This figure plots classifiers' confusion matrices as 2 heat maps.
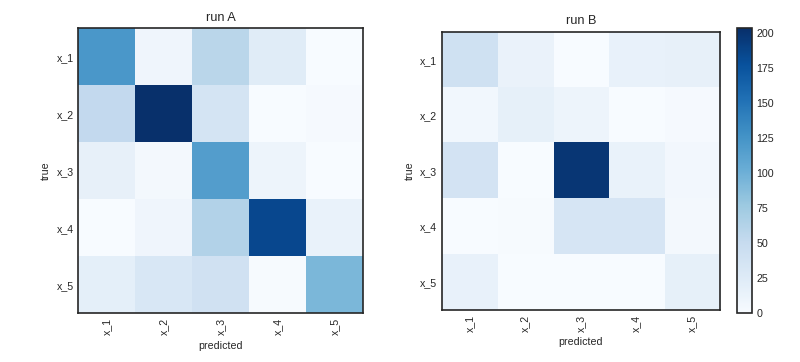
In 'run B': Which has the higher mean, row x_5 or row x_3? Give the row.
x_3
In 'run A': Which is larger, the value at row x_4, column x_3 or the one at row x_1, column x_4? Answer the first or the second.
the first
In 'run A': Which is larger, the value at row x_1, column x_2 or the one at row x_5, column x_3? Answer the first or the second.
the second
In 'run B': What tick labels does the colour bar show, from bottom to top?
0, 25, 50, 75, 100, 125, 150, 175, 200
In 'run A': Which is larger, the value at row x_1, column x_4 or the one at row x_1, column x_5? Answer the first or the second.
the first
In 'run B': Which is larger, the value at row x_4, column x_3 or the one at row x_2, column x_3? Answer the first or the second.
the first
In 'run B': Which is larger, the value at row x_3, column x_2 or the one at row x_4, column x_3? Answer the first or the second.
the second
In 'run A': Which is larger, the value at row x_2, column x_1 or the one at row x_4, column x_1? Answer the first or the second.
the first
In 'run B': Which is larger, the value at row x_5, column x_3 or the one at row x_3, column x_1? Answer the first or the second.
the second
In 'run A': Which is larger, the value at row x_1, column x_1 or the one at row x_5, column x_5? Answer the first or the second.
the first
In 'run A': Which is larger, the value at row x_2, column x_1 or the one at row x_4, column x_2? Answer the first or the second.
the first
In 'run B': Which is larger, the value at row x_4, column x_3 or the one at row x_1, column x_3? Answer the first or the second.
the first
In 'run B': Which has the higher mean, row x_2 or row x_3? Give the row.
x_3
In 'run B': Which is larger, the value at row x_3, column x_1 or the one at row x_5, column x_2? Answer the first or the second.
the first
